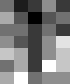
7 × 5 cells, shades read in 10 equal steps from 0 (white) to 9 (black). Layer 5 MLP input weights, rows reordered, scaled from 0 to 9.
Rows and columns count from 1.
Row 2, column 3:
9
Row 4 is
4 6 7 4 1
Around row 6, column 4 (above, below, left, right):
4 4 7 2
